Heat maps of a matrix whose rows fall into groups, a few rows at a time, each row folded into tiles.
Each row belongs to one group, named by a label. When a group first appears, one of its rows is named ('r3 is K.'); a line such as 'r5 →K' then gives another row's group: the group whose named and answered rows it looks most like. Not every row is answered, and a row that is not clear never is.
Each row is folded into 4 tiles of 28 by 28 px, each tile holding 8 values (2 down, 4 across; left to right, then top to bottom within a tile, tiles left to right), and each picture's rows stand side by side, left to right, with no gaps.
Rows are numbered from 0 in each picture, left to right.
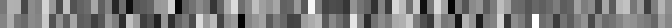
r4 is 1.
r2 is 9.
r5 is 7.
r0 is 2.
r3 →7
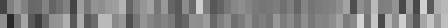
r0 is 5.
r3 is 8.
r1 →9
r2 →5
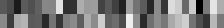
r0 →1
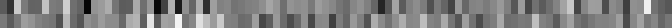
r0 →7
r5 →9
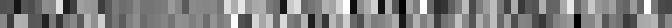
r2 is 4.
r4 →2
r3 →9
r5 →9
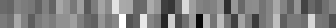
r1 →4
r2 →1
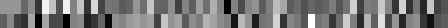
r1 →8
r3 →2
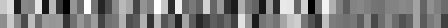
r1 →2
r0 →9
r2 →7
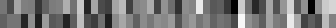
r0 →2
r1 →9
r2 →7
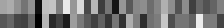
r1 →1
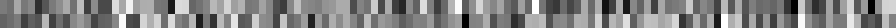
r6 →5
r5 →8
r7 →7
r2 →4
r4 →9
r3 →9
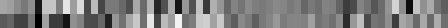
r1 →8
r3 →1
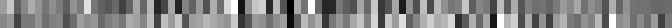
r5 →5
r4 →5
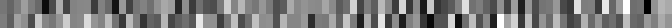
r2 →4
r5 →7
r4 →5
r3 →2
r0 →8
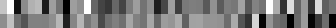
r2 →2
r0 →9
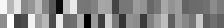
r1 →1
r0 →4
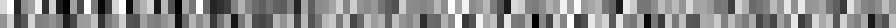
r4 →4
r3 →4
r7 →4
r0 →9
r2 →5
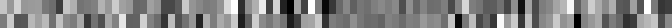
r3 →1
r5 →9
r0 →4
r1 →4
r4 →5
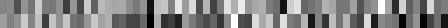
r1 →2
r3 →2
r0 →8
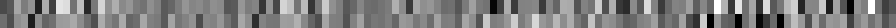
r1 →4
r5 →9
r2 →7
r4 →8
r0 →7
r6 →2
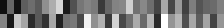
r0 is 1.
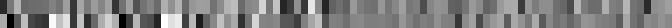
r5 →7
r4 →1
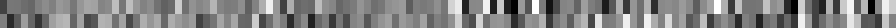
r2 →2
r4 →9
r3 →1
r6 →2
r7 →7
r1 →4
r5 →8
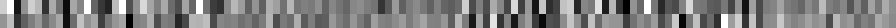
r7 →8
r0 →9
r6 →5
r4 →2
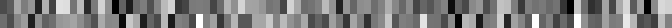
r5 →7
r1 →1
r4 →1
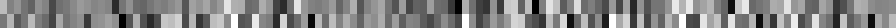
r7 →4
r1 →5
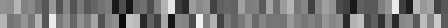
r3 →1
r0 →5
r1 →1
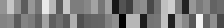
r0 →2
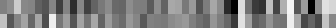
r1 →7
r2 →7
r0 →5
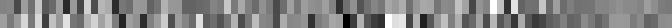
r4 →2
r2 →4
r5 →5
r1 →1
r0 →8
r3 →5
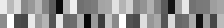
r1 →4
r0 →4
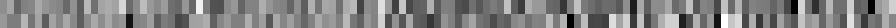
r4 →1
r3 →2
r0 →8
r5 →5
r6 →5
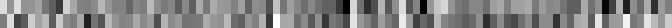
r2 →5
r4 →2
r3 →7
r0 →4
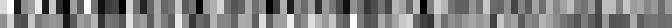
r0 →9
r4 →8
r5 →2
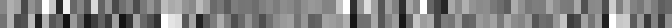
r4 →4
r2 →5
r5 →5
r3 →9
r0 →2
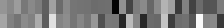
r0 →5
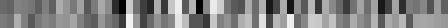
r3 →8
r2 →8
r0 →7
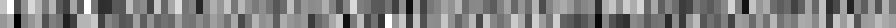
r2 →4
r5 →2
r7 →8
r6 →1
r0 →9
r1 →7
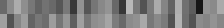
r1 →7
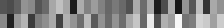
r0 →1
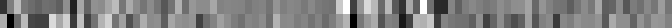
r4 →2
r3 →9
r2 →5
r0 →5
